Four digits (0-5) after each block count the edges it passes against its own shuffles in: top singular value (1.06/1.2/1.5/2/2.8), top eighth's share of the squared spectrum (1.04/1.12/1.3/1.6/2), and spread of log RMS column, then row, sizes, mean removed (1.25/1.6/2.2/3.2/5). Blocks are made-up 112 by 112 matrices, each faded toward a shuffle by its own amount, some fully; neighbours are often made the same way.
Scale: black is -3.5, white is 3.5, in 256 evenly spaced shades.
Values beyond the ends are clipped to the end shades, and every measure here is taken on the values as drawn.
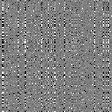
5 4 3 3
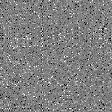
4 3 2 2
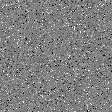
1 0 0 0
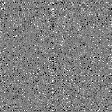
4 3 2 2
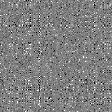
4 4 3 3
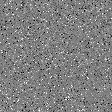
1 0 0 0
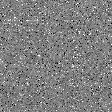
3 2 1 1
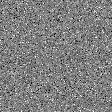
0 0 0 0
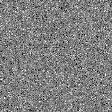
3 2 1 1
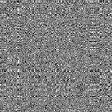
5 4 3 3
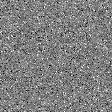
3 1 0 0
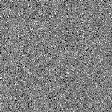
4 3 2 2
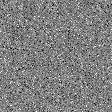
0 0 0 0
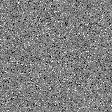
1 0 0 0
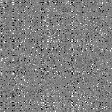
4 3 2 2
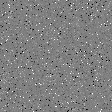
0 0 0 0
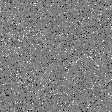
0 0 0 0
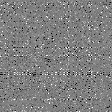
4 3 2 2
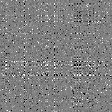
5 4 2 3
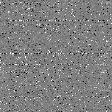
4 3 1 2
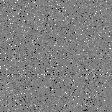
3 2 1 1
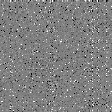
4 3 2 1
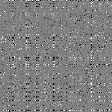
5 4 3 3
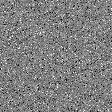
1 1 0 0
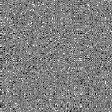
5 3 2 2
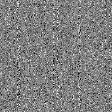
1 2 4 0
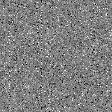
1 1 2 0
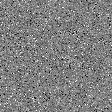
0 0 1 0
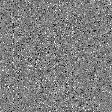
1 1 2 0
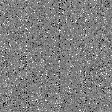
3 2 2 0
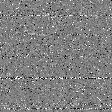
3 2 0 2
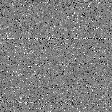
2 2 0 2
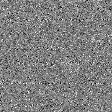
1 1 0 2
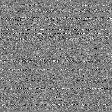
2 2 0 4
